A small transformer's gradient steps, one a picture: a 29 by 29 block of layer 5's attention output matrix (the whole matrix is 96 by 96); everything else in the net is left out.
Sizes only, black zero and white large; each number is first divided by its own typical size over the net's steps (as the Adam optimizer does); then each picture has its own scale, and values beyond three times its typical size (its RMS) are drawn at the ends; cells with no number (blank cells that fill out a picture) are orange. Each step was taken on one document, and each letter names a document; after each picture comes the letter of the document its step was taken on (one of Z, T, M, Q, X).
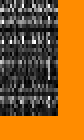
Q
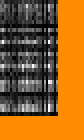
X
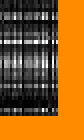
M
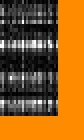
Q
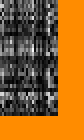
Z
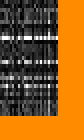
Q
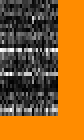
Z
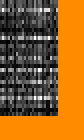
Q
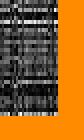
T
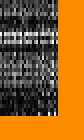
M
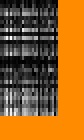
Z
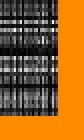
M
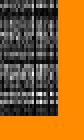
Z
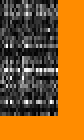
Q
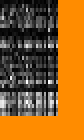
X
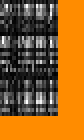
X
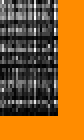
T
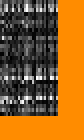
X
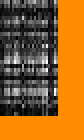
T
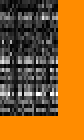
X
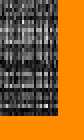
Z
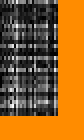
T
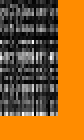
Z
